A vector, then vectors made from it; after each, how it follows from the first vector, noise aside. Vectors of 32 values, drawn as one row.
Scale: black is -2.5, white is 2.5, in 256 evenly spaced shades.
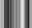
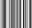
sign-scrambled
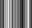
negated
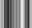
copied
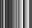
sign-scrambled
